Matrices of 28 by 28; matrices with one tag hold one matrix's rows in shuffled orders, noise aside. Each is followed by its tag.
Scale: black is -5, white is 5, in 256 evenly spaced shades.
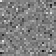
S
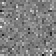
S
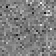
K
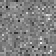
K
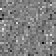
S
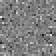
S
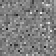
K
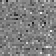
K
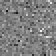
K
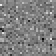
S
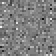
S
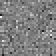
S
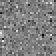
S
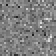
K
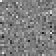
S
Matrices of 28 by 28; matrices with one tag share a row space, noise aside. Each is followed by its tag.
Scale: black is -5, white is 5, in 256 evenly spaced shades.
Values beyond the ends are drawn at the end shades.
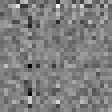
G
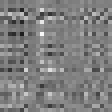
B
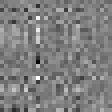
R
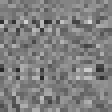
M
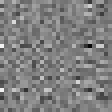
M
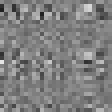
M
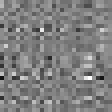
M
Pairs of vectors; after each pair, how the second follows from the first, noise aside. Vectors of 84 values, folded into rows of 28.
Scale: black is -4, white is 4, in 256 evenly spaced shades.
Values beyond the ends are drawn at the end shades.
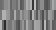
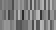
shuffled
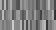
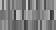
shuffled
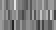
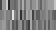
shuffled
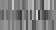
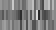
copied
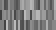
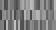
copied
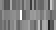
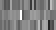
copied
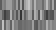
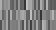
shuffled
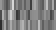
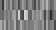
shuffled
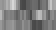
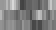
copied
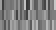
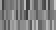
copied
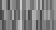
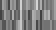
copied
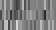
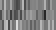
copied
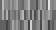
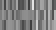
shuffled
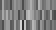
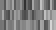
shuffled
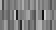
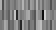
copied
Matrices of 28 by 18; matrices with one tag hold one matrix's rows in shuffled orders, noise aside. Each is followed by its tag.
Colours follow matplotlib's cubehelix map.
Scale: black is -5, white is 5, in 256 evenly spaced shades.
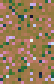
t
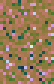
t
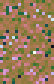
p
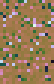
p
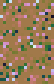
p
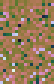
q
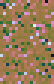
p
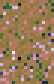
q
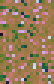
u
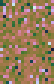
p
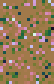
p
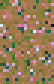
p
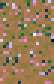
p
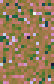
p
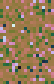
q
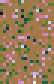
u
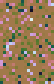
t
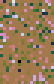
q
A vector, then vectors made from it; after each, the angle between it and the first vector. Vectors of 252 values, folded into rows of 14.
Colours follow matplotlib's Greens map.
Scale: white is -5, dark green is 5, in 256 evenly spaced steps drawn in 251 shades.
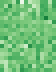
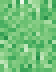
nearly parallel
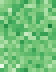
orthogonal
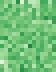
nearly parallel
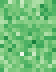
partly aligned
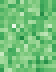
partly aligned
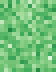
partly aligned
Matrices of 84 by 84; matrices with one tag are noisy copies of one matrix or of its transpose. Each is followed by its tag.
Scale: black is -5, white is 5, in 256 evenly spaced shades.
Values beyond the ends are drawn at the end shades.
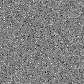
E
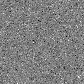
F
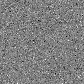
F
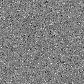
E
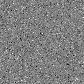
F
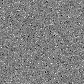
E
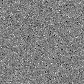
E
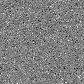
F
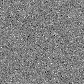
E
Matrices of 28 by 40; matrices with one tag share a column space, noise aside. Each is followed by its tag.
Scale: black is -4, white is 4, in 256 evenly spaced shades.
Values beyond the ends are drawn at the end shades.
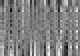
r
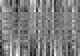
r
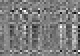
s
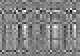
s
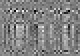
s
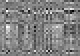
s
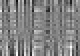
r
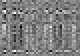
s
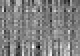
r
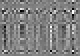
s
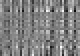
r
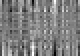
r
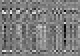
s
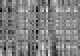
r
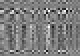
s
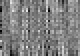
r
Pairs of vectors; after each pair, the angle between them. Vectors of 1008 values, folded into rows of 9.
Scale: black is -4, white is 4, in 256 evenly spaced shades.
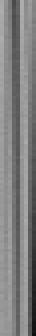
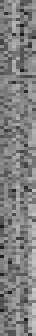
partly opposed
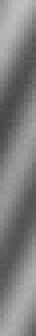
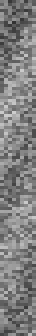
partly opposed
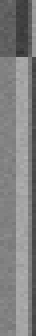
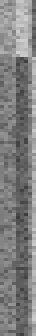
nearly opposite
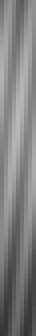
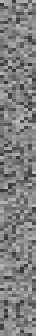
orthogonal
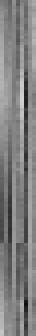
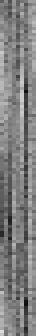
nearly parallel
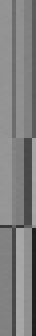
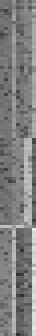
nearly opposite
